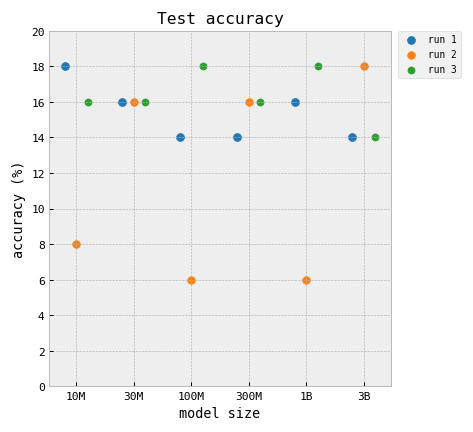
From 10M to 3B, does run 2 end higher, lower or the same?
higher
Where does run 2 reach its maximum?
3B
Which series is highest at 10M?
run 1
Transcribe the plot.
Title: Test accuracy
x-axis: model size, ticks 10M 30M 100M 300M 1B 3B
y-axis: accuracy (%), ticks 0 2 4 6 8 10 12 14 16 18 20
Legend: run 1, run 2, run 3
Values:
run 1: 18 16 14 14 16 14
run 2: 8 16 6 16 6 18
run 3: 16 16 18 16 18 14
